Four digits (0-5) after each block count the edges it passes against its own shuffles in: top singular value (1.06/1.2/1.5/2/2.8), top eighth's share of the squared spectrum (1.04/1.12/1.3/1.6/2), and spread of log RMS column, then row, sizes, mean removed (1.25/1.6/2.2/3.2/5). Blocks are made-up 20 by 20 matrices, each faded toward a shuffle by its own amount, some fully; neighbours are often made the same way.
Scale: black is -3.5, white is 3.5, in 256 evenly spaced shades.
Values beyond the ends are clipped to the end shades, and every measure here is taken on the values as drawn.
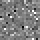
0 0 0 0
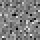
0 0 0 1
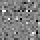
2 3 0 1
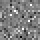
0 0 0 0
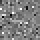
0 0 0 0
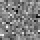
1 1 0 0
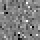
0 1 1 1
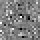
1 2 0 0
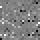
2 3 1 0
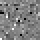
1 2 0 0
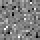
0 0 0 0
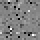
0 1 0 0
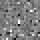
1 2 0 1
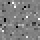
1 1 0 0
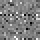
2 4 0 1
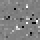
1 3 0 0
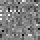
2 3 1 1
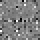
2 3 0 1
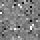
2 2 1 1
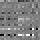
3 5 1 2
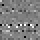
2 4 0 2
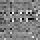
3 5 1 2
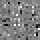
2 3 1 1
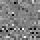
2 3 0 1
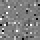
1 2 1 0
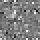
1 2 0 0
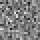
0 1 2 0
